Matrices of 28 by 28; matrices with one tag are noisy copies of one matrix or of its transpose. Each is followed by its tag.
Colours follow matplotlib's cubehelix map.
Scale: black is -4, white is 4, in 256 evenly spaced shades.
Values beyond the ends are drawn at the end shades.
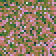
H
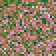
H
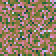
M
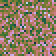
H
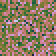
H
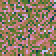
M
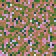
M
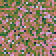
H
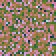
M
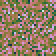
M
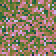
H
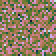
M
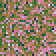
H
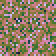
M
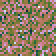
M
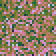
H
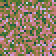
H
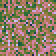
H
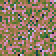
M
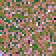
M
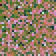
H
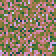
M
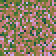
H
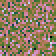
M
